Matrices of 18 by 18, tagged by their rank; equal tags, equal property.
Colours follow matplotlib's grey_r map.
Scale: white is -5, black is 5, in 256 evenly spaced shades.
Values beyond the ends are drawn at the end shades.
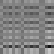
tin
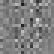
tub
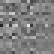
tub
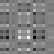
tin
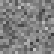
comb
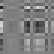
tin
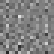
tub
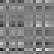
tin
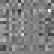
tub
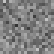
comb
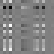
tin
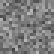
comb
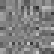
tub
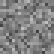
comb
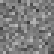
comb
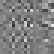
tub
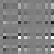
tin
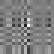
tin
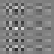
tin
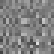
tub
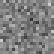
comb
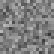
comb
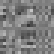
tub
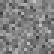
comb
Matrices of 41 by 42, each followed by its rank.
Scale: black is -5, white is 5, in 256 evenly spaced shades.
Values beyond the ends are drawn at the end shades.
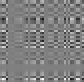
one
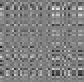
two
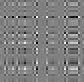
one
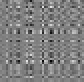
two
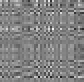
two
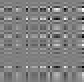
one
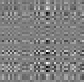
two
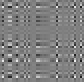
one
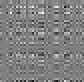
two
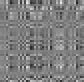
two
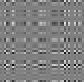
one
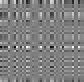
one
